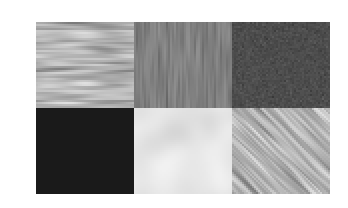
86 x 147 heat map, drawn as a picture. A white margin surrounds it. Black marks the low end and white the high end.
It is made of 2 by 3 panels. Panel 1,1: high, streaked across. Panel 1,2: middling, streaked downward, faint in contrast. Panel 1,3: low, fine-grained, faint in contrast. Panel 2,1: very low, flat. Panel 2,2: very high, smooth, faint in contrast. Panel 2,3: high, slanting down to the right.
